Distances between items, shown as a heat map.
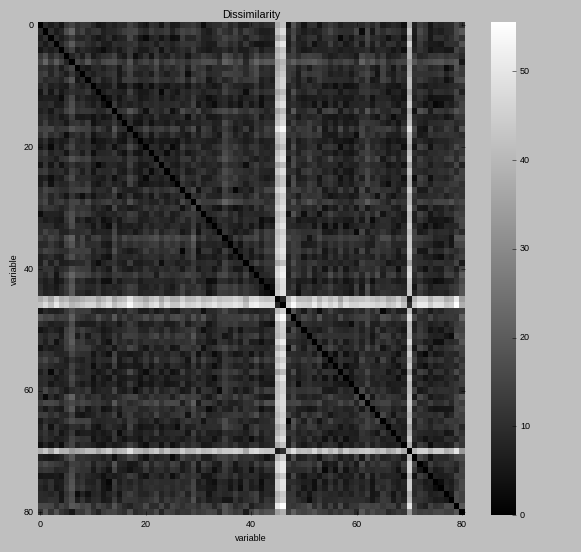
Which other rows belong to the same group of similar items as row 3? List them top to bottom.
0, 1, 2, 4, 5, 6, 7, 8, 9, 10, 11, 12, 13, 14, 15, 16, 17, 18, 19, 20, 21, 22, 23, 24, 25, 26, 27, 28, 29, 30, 31, 32, 33, 34, 35, 36, 37, 38, 39, 40, 41, 42, 43, 44, 47, 48, 49, 50, 51, 52, 53, 54, 55, 56, 57, 58, 59, 60, 61, 62, 63, 64, 65, 66, 67, 68, 69, 71, 72, 73, 74, 75, 76, 77, 78, 79, 80
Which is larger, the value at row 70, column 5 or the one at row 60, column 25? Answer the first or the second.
the first
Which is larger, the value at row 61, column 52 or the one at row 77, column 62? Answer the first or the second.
the second
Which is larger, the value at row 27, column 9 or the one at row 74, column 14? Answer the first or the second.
the first
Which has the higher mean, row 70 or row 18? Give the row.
70
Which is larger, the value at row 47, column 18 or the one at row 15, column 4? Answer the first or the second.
the first
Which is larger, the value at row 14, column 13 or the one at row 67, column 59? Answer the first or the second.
the first
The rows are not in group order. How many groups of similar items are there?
2
